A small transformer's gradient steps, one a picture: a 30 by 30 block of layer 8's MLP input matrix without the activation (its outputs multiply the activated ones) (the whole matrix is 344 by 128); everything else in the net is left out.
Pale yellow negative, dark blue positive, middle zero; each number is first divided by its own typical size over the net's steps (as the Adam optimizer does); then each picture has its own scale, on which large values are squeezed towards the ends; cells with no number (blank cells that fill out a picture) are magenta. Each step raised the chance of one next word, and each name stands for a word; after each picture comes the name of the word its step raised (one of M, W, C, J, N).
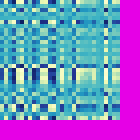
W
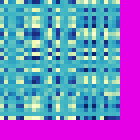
W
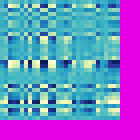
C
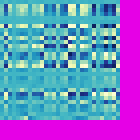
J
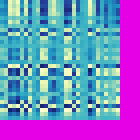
W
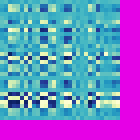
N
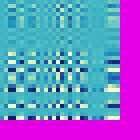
C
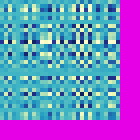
J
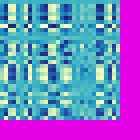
J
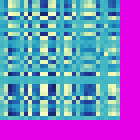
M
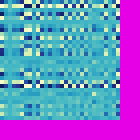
M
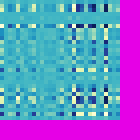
J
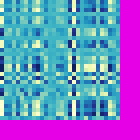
W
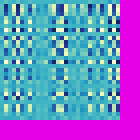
N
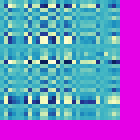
C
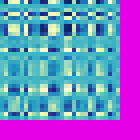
M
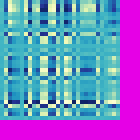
W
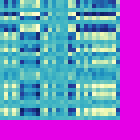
M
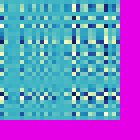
J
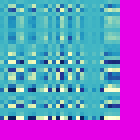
C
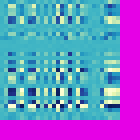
N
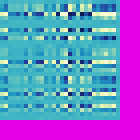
N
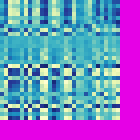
W
